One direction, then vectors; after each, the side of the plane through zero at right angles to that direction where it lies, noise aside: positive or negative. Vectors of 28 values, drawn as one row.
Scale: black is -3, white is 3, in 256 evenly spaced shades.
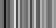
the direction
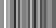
negative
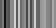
positive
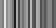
negative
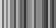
negative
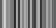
negative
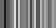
positive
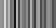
negative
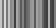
negative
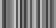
positive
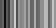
positive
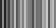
positive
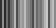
positive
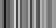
positive
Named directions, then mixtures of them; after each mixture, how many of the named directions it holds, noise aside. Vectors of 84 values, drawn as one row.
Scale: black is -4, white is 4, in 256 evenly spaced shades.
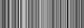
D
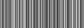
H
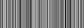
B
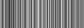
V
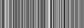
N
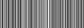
three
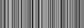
three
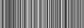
one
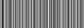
three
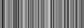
two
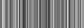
two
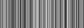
three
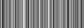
three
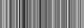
one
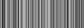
two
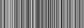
one
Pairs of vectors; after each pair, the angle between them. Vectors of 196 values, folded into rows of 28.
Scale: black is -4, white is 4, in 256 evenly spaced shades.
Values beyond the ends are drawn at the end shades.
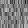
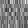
nearly opposite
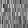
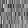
nearly opposite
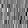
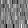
orthogonal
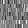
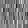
partly aligned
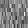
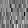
nearly opposite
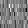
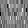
partly aligned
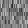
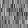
nearly parallel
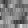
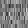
orthogonal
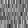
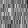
partly aligned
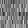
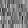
partly aligned
